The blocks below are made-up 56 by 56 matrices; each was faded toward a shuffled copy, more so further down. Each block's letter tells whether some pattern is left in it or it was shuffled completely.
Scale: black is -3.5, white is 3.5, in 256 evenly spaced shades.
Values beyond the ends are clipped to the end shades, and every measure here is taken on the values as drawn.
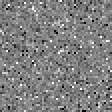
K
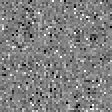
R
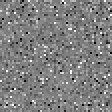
K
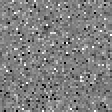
K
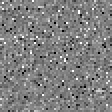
K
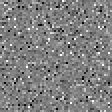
K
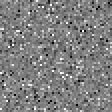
K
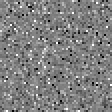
K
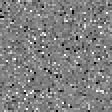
K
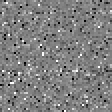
R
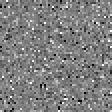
R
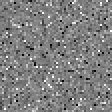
K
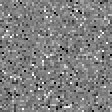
R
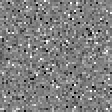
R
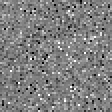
K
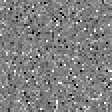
K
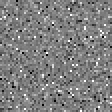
K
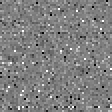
R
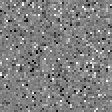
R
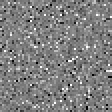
K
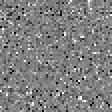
R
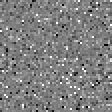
R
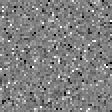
K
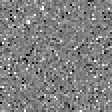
K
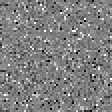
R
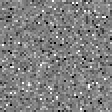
K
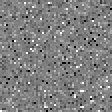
K
